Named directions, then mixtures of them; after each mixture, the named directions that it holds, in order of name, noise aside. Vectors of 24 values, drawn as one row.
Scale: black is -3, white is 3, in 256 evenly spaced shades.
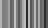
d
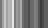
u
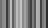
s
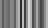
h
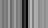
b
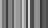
d, h, s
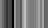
d, s, u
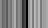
b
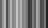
s, u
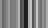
b, h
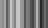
h, s, u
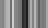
b, s, u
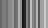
b, d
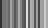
d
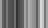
h, s, u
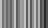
d
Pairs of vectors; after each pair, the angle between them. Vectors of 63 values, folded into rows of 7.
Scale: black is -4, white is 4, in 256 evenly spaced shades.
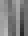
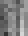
nearly opposite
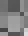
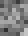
partly aligned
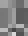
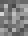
orthogonal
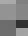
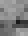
nearly parallel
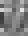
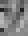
nearly opposite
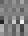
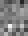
orthogonal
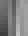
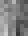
nearly opposite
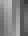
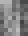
nearly parallel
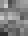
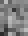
partly aligned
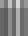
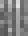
nearly parallel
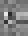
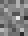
orthogonal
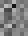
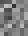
nearly parallel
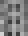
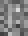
partly opposed
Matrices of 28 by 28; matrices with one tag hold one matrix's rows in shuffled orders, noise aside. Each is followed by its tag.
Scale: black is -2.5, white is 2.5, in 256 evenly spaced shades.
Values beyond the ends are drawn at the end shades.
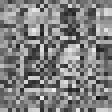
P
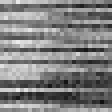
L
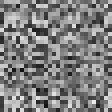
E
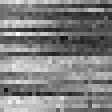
L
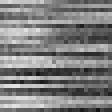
L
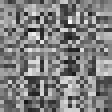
P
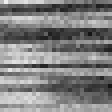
L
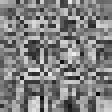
P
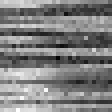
L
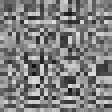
P
